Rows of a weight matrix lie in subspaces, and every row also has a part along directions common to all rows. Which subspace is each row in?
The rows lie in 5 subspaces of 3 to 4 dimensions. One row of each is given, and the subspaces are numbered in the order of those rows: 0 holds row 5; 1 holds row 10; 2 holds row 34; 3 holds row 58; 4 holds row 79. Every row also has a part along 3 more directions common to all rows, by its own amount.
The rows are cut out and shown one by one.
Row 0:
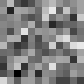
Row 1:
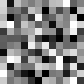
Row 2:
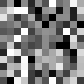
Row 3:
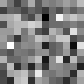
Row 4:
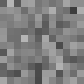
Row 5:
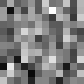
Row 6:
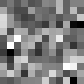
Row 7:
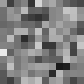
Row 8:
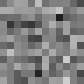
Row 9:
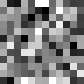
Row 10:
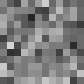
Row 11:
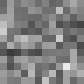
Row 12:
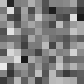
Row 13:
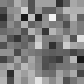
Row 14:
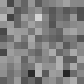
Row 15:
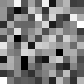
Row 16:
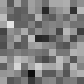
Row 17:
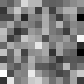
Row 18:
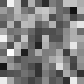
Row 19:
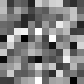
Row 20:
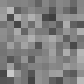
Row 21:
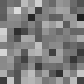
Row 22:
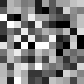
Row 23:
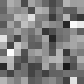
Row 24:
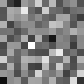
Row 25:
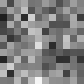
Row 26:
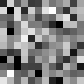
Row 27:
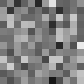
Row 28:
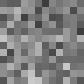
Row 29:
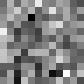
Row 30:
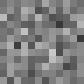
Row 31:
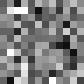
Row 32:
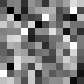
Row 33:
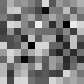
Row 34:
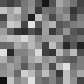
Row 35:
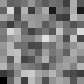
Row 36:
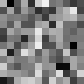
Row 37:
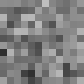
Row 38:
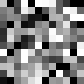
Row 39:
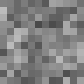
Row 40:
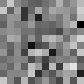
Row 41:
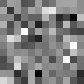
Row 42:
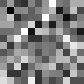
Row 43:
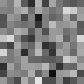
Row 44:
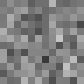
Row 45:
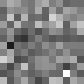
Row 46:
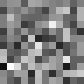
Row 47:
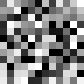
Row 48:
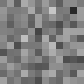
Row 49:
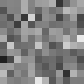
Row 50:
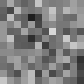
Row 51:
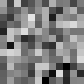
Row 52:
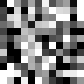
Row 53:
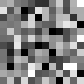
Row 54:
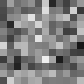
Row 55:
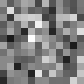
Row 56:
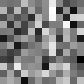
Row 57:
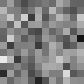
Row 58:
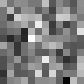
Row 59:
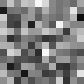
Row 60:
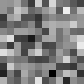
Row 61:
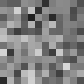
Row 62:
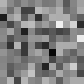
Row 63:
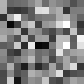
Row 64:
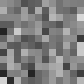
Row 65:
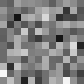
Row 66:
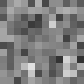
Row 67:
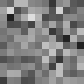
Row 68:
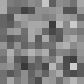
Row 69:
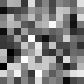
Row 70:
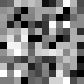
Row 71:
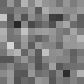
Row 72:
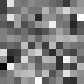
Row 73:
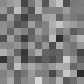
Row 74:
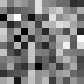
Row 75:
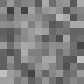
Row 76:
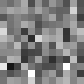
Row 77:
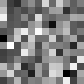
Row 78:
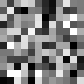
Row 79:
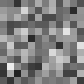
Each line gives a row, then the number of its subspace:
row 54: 0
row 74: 4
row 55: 3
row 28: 2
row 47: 4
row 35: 0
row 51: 1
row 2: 4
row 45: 2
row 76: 0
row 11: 1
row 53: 4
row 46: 0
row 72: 0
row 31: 4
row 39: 0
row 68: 4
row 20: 3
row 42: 3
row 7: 1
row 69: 0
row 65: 3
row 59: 2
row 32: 3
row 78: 3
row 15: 4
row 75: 0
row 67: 3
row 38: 1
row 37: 2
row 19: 1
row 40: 4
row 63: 4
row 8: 3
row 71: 2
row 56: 1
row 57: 2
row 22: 4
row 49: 2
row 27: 3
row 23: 1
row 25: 2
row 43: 1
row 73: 1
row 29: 2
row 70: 3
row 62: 4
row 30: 4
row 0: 3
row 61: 2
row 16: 0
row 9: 1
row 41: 3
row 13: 2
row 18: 1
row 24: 4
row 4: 1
